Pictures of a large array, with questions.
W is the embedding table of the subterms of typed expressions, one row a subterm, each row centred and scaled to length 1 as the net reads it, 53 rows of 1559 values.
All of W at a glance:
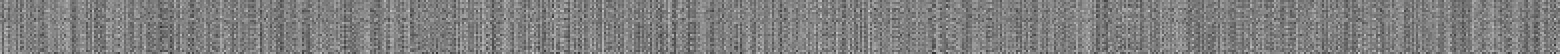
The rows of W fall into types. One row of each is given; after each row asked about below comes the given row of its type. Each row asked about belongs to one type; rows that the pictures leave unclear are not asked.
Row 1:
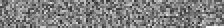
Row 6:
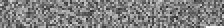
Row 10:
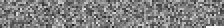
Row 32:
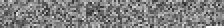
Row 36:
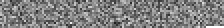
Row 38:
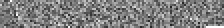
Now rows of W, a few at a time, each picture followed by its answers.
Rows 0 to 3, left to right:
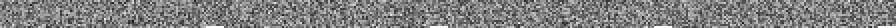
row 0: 6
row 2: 36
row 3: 1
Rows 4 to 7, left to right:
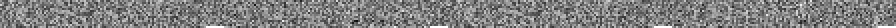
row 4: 6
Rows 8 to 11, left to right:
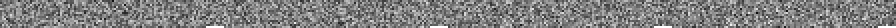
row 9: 36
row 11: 10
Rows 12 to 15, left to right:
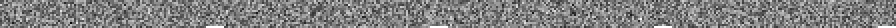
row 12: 1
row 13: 32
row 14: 36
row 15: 6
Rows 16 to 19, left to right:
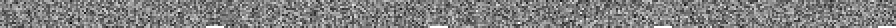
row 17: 38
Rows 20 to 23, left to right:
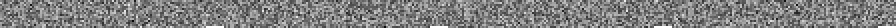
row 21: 10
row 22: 1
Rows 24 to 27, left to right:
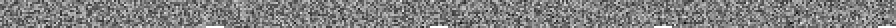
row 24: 32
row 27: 36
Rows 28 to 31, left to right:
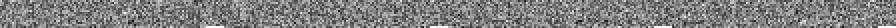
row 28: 6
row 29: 1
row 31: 10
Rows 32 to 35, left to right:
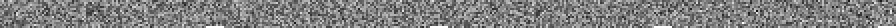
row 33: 1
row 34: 6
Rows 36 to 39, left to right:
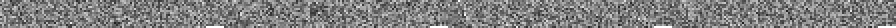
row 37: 32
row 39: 1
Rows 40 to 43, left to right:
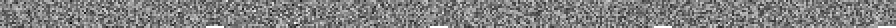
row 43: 32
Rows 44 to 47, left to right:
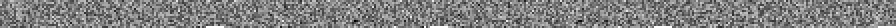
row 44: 1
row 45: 38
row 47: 32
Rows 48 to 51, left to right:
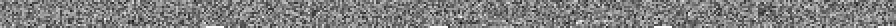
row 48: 6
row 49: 6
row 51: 32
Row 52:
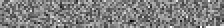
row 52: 38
